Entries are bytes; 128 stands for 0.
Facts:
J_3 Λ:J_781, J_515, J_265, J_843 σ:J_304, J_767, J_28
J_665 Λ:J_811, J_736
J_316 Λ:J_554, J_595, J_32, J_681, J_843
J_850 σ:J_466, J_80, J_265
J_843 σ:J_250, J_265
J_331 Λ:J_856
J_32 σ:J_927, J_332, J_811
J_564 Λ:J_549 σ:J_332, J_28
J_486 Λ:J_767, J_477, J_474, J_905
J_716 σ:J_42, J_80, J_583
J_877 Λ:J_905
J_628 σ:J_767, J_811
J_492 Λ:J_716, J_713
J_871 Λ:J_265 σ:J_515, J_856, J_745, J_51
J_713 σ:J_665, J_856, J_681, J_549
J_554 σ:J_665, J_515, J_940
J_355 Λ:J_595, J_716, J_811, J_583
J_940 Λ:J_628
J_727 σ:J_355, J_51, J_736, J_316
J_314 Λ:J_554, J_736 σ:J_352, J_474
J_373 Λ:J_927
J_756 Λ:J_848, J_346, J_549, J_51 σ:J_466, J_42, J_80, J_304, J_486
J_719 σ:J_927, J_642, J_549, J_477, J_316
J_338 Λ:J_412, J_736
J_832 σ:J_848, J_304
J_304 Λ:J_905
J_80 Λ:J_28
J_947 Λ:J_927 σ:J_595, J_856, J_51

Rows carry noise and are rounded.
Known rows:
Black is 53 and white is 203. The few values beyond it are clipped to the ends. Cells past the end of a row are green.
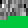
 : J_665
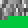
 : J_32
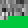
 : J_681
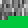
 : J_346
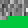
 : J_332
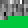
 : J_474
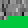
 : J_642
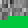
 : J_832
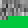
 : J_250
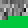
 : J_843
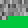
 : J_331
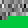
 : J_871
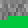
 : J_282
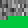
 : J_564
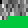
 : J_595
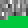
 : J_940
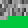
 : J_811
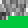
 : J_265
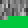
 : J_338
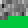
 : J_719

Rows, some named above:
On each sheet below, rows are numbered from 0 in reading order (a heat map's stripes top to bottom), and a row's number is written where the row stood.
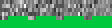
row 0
J_628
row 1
J_80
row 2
J_564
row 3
J_832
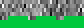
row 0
J_871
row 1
J_554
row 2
J_28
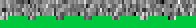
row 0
J_681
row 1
J_304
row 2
J_719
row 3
J_32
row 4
J_713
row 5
J_681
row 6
J_927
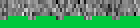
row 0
J_564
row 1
J_850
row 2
J_736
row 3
J_314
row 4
J_642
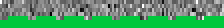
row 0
J_832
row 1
J_642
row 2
J_316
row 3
J_756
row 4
J_549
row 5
J_355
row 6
J_316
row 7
J_265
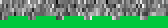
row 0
J_346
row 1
J_412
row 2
J_947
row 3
J_848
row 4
J_486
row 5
J_3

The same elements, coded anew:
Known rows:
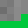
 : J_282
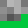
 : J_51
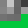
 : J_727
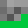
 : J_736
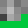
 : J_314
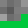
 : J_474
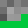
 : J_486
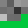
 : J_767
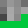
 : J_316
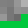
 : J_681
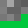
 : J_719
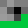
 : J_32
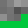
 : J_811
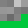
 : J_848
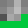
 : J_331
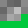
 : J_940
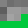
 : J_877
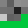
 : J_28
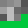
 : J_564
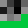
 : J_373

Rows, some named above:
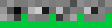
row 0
J_32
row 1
J_832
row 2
J_850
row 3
J_843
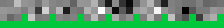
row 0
J_848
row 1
J_515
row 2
J_843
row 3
J_871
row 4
J_373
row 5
J_871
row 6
J_628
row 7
J_80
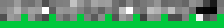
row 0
J_331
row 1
J_713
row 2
J_848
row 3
J_736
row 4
J_492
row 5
J_355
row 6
J_716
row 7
J_927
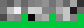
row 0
J_492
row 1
J_756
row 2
J_3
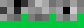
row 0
J_947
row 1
J_51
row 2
J_265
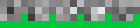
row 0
J_781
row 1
J_338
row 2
J_554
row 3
J_665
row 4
J_412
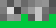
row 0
J_304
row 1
J_564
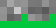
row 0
J_856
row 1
J_332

